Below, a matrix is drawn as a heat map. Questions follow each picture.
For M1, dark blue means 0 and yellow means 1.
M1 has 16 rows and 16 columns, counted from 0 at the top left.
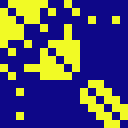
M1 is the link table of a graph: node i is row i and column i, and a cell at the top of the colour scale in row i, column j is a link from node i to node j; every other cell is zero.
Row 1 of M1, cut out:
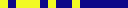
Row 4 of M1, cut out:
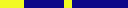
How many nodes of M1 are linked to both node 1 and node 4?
2
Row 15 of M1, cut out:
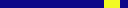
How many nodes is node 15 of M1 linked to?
2
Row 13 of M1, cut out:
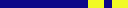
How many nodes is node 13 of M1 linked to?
4
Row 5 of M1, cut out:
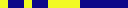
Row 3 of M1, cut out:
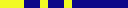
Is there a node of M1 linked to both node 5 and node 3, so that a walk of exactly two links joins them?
yes
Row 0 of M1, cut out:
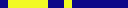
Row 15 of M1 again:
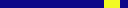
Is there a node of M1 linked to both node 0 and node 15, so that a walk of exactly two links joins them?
no
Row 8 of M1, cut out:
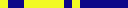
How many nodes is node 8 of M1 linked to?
7
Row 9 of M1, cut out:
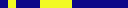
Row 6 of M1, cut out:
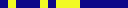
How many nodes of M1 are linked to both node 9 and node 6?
4
